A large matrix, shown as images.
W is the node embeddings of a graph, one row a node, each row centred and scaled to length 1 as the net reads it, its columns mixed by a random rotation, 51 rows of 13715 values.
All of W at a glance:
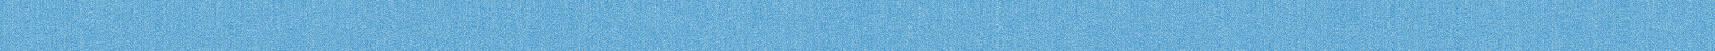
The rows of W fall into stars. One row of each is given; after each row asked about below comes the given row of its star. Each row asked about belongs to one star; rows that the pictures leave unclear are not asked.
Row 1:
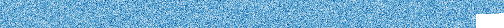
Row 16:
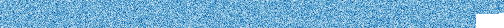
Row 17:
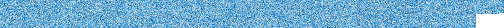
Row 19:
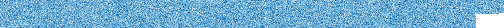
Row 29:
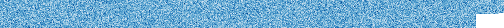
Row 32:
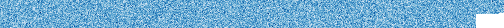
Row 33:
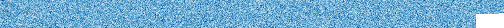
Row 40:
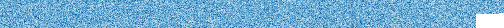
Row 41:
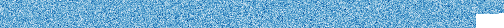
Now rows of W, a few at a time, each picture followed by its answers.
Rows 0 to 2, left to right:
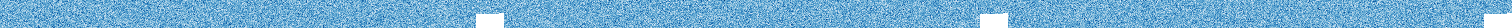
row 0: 40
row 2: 16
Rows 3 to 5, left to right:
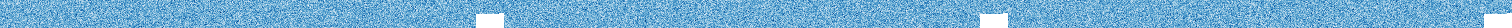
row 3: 1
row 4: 16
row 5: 41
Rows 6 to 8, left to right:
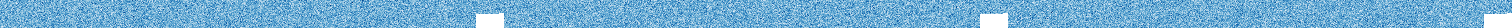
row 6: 16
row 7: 1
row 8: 17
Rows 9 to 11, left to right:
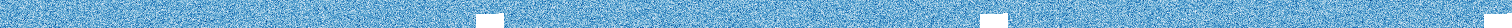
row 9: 33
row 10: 41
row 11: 16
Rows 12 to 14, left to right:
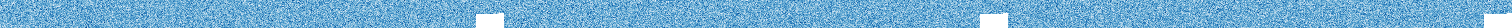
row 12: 41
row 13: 17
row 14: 19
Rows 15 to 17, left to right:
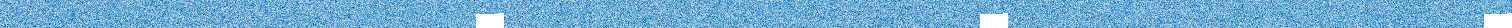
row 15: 33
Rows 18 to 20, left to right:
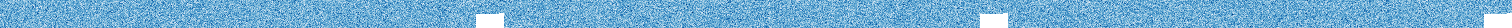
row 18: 33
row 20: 40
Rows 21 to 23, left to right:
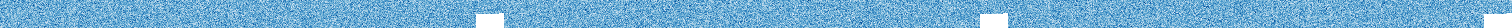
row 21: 16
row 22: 1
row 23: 33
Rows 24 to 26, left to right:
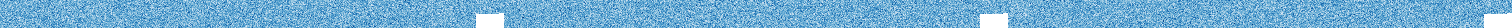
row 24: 19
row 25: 1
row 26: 1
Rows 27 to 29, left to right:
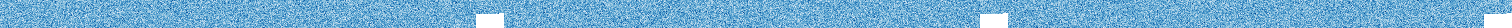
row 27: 1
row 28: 32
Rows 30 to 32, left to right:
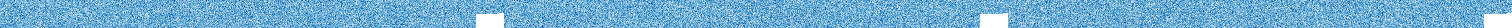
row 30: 17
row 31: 40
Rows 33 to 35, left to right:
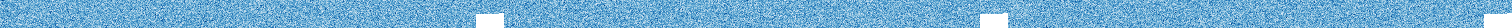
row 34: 32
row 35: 40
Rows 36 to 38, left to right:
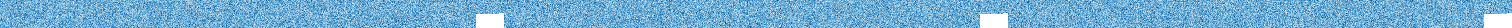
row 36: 17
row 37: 32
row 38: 41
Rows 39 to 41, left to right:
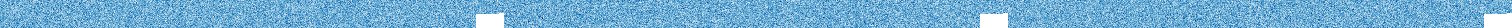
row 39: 29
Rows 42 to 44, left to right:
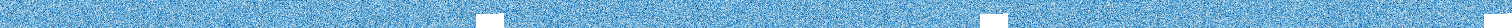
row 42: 41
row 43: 40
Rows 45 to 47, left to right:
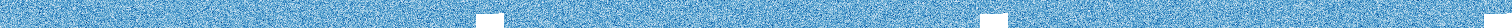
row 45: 32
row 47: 29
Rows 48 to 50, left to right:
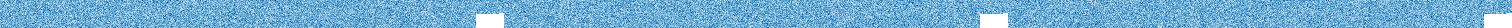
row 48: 17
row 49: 19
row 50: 41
